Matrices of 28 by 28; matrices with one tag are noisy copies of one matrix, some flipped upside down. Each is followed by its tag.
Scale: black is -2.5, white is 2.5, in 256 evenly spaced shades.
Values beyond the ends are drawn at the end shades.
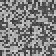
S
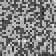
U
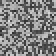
S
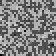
S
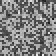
U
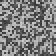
U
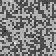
U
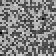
S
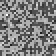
S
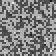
U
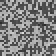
S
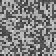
U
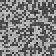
S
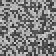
S
